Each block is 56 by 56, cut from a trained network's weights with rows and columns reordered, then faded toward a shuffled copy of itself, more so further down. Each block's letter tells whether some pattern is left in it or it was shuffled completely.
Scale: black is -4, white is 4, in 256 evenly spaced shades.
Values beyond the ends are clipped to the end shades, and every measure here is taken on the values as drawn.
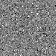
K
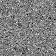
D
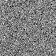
D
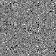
K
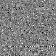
K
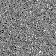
D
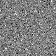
D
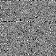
K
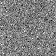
D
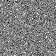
D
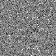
K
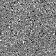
K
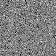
D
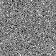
K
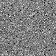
K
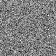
K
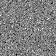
D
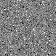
D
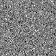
K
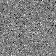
D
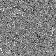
K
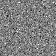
D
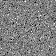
D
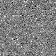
K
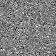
K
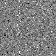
K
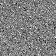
D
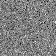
D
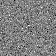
D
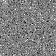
K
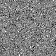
K
